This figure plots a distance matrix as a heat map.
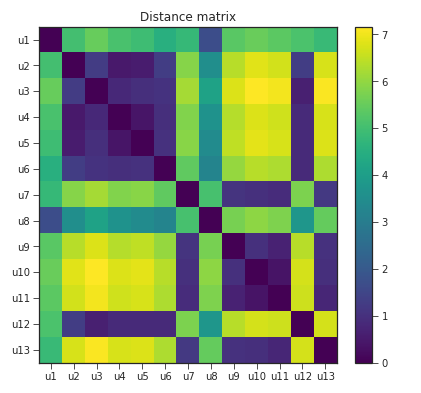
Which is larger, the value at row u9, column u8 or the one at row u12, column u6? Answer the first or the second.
the first
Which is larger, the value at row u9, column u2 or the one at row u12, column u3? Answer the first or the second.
the first
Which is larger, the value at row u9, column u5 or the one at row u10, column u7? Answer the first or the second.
the first
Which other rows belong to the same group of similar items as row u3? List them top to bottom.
u2, u4, u5, u6, u12
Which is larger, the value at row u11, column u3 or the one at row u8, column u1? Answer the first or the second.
the first
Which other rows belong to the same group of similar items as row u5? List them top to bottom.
u2, u3, u4, u6, u12
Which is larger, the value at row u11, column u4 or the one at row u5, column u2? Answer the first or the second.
the first
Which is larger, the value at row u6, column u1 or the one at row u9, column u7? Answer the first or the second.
the first
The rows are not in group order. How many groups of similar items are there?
3
